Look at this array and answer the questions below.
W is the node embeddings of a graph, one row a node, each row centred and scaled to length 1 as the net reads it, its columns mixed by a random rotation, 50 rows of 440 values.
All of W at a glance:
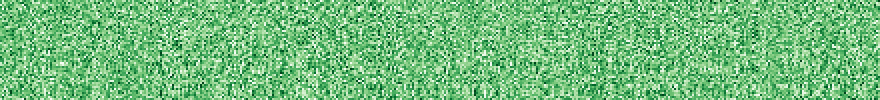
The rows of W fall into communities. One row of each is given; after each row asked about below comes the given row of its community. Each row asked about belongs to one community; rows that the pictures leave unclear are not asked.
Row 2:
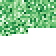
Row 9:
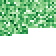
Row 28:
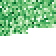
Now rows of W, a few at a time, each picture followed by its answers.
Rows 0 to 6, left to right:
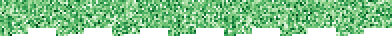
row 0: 28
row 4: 9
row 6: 2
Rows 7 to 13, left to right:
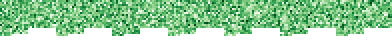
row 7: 28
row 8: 2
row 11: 9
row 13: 2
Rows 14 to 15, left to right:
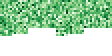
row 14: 9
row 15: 2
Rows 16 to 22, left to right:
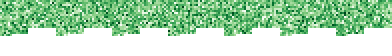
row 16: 9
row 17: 2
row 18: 9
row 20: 28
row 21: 9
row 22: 28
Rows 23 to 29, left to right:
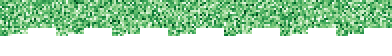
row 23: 28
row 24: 28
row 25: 9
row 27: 9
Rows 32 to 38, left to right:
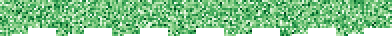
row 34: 9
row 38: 28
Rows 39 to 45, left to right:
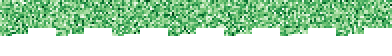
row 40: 9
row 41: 2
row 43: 28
